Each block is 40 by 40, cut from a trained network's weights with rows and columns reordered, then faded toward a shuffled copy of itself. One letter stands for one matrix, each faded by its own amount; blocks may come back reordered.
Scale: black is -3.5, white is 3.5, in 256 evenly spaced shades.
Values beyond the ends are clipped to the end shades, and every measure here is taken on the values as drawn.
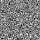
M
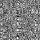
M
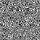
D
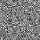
M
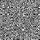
D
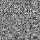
M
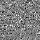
D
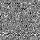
D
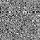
D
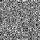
M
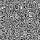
M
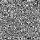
D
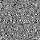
D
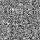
M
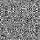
D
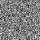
M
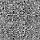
M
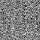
M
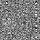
M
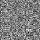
M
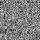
D
